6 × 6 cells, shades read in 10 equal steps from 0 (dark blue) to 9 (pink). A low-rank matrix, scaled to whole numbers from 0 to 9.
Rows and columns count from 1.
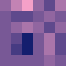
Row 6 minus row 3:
0 -1 -2 -1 2 -1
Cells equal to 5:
7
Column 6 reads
6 4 5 3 3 4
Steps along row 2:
down same up up down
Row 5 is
4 2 0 4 6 3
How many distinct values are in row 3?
4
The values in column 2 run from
2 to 7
